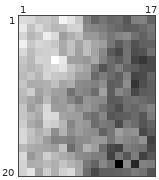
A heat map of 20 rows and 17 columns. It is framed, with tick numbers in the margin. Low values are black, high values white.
Ninth with the highest average: top left. Odd patch: rougher, in the bottom right. Roughest part: bottom right. Slope: up to the left.
